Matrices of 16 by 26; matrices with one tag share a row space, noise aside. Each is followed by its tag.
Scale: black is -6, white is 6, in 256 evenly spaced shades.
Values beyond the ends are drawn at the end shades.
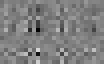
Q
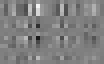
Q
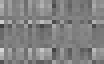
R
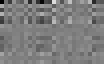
R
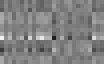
R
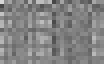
R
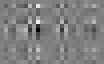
Q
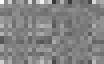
R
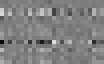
R
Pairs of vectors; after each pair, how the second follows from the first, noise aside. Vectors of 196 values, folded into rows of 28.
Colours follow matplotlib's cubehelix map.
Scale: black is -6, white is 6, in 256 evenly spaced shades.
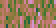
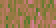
shrunk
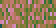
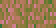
shrunk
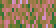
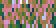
scaled up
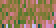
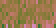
shrunk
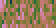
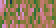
copied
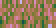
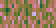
wrapped around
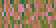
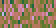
copied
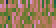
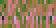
wrapped around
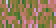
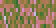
wrapped around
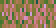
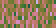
wrapped around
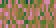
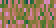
copied
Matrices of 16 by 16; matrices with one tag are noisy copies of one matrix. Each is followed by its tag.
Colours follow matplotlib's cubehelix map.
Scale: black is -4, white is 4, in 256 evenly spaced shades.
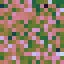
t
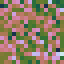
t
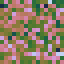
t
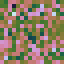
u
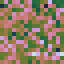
t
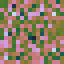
u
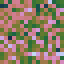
t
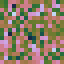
u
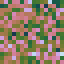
t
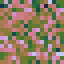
t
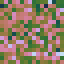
t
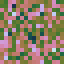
u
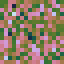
u
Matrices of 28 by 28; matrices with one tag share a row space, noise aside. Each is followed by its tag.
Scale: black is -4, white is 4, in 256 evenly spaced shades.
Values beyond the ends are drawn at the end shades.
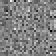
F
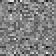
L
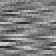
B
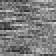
B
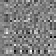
F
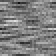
B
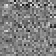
F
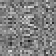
L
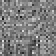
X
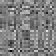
L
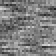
B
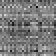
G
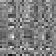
L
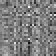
F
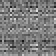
G
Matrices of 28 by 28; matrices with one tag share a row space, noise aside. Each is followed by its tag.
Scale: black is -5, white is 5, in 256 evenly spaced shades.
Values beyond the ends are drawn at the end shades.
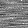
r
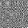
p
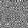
p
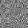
p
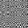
p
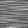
r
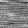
r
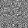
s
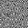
p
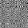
p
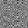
s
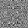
s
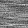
r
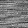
r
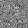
s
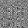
s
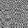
p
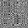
s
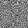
s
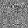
s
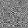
s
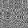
p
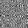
p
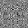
s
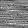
r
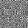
p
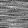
r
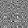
s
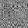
s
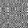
p
